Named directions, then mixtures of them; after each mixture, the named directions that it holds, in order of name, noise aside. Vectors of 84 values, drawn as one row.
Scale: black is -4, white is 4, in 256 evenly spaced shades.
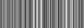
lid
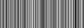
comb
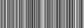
comb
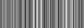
lid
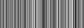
comb, lid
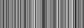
comb, lid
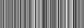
comb, lid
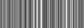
lid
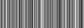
comb, lid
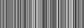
comb, lid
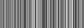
comb, lid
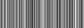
comb
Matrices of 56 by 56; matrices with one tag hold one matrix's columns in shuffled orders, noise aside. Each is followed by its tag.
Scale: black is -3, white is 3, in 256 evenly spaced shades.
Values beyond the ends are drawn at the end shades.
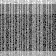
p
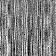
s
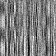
s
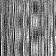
s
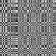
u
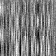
s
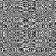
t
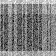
p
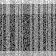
p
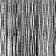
s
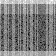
p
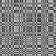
u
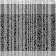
p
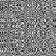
t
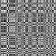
u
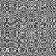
t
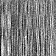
s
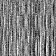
s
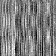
s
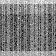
p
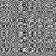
t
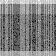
p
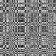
u
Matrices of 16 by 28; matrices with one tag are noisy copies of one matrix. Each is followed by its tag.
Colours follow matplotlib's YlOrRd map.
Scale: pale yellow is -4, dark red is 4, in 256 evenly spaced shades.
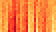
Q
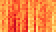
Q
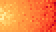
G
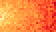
G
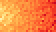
G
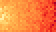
G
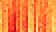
Q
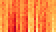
Q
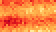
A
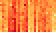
Q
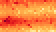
A
